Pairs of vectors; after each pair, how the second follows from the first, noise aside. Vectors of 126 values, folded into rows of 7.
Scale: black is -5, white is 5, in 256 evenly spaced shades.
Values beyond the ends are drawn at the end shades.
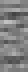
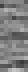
wrapped around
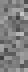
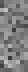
wrapped around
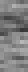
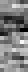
scaled up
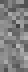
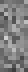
wrapped around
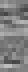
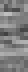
wrapped around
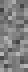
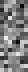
scaled up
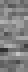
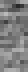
wrapped around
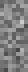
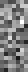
scaled up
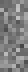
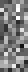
scaled up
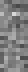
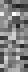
scaled up
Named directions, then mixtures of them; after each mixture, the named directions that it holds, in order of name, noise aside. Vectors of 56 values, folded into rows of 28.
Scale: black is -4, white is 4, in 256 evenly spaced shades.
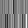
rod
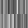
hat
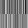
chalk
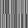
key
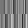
chalk, rod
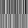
chalk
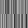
hat, key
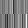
rod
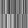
chalk, hat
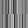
hat, key, rod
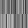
chalk, hat, key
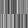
hat, key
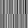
chalk, hat, rod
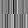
hat, rod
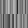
hat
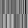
chalk, hat, key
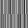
chalk, hat, key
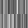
hat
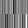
rod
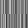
key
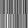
chalk, rod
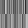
chalk, rod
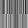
chalk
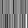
rod
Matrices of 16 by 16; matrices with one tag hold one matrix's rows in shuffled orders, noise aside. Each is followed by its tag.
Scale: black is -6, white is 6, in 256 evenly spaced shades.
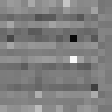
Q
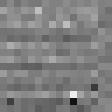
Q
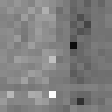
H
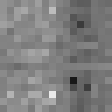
H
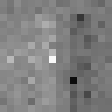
H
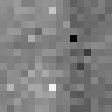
H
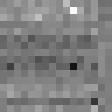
Q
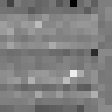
Q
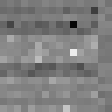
Q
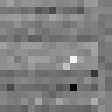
Q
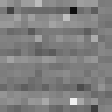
Q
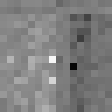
H
